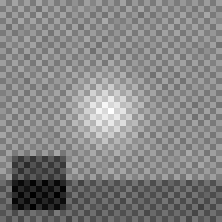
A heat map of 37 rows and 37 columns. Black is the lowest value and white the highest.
The top part is higher, up to a seam about 80% of the way down. In the bottom left lies a patch that is lower than the rest. A single bump stands in the centre. The ninth with the lowest average is the bottom left.
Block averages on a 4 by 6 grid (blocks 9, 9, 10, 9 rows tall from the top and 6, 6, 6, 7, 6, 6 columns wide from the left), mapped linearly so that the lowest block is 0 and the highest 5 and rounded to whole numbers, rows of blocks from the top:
4 4 4 4 4 4 / 4 4 5 5 4 4 / 3 3 5 5 4 4 / 0 0 2 2 2 2
